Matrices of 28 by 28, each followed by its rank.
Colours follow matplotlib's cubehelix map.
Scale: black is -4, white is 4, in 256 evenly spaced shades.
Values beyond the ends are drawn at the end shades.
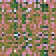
five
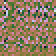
five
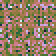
five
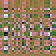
two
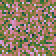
full rank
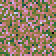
full rank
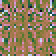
three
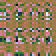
two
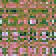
three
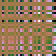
one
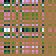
one
